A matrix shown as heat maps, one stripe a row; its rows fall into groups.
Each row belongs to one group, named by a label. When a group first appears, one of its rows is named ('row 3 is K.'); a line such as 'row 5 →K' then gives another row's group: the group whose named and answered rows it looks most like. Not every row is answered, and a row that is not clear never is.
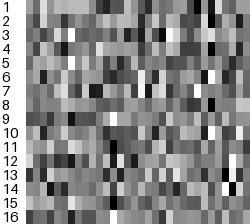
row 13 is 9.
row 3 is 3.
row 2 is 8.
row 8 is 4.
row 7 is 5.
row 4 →8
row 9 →5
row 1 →4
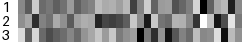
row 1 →8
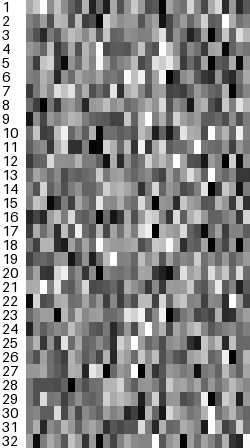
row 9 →9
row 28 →5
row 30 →3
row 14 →8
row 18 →8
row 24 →9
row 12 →9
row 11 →5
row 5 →8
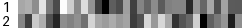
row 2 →8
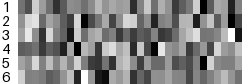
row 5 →4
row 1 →8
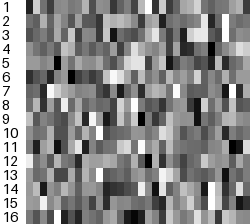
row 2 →8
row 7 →9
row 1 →9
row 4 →4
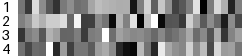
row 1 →8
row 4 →3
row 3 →5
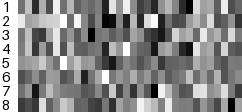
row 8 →9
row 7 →3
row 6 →5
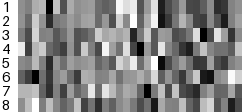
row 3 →8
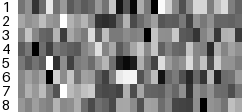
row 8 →4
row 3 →9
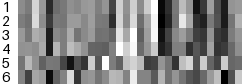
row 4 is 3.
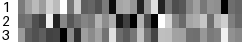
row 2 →3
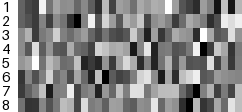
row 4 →8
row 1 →9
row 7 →9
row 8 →4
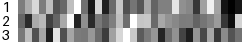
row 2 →9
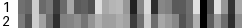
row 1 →8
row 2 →8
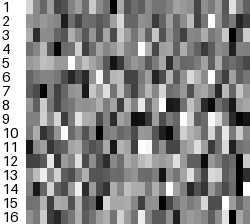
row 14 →9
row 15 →8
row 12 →9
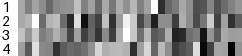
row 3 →4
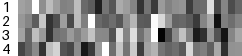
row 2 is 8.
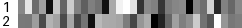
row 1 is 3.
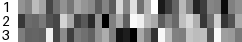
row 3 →3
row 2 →9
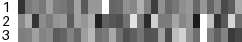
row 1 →5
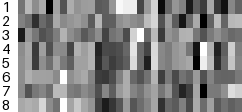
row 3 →9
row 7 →4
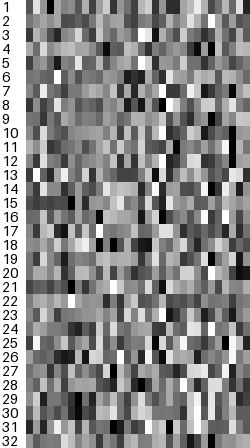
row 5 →9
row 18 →4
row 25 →9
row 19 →8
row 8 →3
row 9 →4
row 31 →9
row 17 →8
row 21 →5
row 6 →3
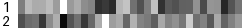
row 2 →5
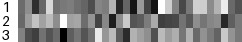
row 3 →5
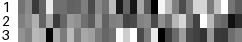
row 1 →3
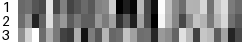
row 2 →3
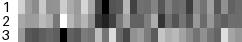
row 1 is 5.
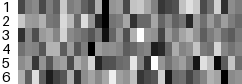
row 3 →9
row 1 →9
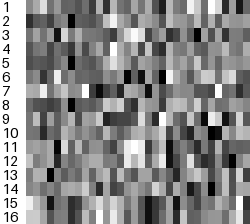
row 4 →5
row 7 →4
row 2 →5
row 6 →3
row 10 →4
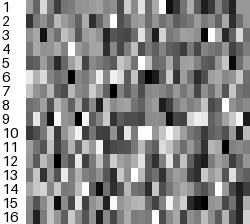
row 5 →9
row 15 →9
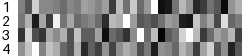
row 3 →9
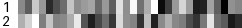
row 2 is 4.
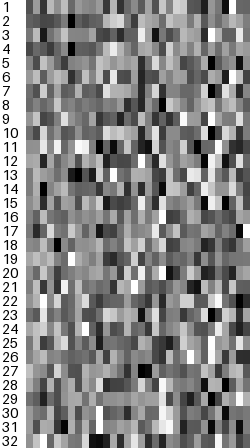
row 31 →8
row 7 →8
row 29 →4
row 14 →3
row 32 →4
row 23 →8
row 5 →8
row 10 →8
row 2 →5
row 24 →4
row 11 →4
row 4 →5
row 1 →9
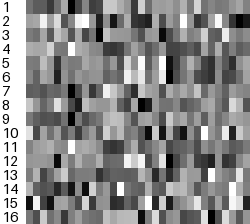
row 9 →5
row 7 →5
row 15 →9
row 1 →5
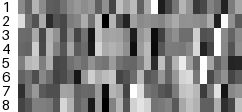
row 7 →9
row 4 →8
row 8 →9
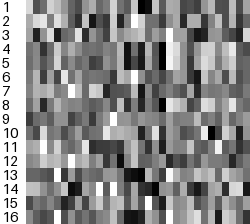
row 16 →3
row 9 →5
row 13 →3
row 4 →3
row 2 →4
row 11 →4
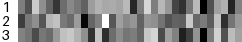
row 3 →4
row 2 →5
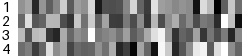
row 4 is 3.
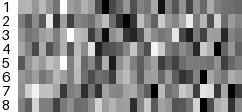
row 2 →3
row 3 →4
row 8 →8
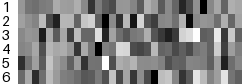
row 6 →3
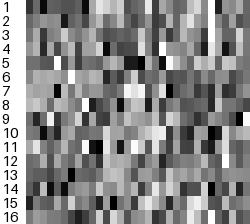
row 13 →5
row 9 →9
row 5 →3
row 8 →4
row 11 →4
